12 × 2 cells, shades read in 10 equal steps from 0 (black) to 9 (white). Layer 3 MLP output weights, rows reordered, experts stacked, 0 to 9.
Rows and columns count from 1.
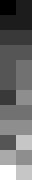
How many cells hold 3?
5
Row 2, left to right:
1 1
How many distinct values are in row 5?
2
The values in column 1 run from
0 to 9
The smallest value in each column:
0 1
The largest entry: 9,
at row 12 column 1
